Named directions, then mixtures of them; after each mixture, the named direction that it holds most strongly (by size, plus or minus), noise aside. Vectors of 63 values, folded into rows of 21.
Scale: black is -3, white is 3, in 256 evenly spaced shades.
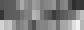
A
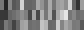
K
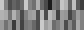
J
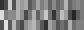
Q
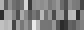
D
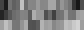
A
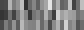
J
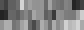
A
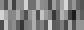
Q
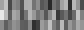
J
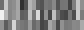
K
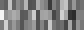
Q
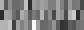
D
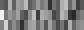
Q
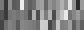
K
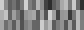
J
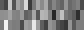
Q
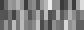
J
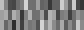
J
